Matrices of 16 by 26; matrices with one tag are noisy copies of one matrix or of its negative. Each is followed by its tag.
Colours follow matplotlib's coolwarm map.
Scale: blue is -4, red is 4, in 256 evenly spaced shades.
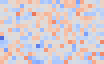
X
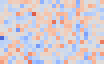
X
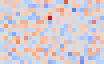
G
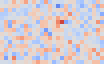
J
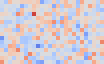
X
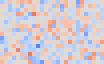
X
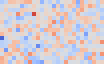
X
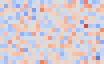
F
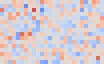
F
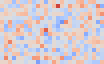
J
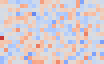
X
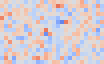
J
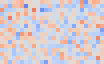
F
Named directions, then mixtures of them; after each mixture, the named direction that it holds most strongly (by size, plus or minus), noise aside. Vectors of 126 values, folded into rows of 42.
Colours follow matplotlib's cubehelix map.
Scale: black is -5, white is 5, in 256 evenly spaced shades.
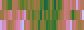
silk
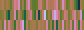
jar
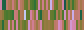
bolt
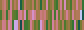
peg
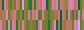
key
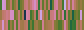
bolt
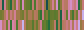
key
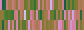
bolt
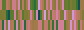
jar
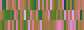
bolt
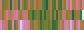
silk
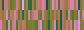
key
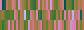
bolt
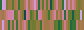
bolt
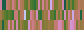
bolt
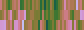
silk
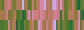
silk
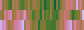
silk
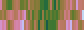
silk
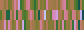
jar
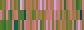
peg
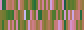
bolt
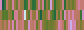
bolt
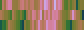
silk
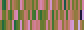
peg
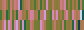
peg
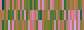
bolt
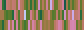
bolt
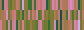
key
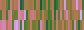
peg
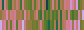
key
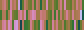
peg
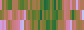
silk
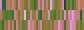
bolt
